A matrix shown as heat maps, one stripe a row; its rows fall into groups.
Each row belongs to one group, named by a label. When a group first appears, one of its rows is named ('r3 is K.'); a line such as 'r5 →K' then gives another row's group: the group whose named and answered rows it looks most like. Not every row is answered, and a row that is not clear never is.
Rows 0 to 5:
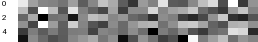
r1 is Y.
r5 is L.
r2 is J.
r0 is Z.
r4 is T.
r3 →Y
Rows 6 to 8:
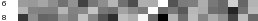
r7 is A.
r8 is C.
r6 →Z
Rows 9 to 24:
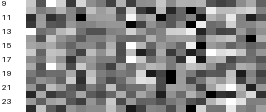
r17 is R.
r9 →Y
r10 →A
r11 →J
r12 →L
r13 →R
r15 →R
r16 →A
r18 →Y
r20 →C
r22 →T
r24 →L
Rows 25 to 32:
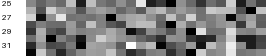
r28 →C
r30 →J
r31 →J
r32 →L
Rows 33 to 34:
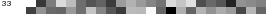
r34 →C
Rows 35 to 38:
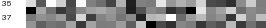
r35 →Y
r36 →L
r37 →Z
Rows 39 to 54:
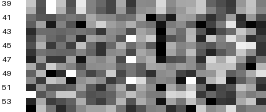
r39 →Y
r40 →Y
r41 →C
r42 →J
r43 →T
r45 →T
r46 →T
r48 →A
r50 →R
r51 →T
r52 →R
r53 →T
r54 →L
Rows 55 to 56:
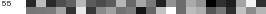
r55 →T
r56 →Z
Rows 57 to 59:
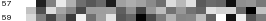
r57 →R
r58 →A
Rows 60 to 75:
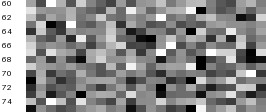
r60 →Y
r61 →R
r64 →L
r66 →Z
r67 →A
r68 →J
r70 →T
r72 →T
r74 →Y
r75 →L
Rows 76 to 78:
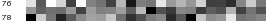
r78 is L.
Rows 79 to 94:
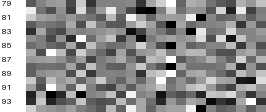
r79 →Z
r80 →Z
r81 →R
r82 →C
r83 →L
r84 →Z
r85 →C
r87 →Z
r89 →Z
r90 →A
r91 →Y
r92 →J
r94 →R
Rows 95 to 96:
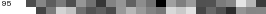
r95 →T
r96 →R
